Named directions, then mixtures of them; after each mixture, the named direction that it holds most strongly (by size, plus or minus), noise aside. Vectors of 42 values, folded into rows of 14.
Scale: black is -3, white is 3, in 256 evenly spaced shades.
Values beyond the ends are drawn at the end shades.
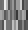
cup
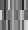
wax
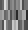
cup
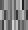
cup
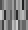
cup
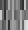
wax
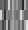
wax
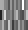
wax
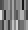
wax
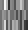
cup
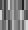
wax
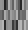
cup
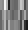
wax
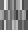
cup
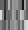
wax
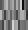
cup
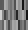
cup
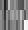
wax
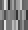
cup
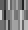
wax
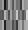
cup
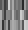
wax
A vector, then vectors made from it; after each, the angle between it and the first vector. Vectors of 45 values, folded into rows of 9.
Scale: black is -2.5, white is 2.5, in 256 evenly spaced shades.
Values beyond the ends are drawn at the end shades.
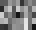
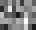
nearly parallel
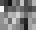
partly opposed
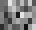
orthogonal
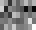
partly opposed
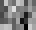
partly opposed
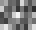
nearly opposite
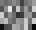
nearly parallel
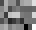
partly opposed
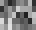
orthogonal
